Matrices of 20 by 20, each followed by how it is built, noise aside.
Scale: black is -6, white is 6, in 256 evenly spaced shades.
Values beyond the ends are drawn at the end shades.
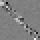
banded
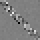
banded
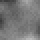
smooth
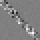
banded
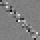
banded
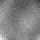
smooth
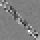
banded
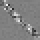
banded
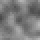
smooth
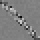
banded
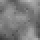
smooth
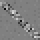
banded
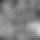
smooth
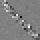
banded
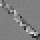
banded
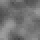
smooth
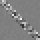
banded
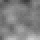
smooth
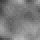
smooth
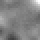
smooth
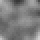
smooth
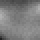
smooth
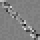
banded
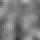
smooth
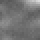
smooth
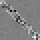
banded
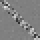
banded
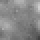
smooth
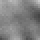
smooth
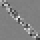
banded
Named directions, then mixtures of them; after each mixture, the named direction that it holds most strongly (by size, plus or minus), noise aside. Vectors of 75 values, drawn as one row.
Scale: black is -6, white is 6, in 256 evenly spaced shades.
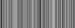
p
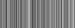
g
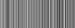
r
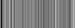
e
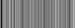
e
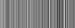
r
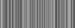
e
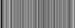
e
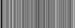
e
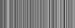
r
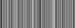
p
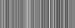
r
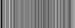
e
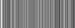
e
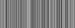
g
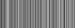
r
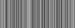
g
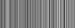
r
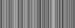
p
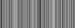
p
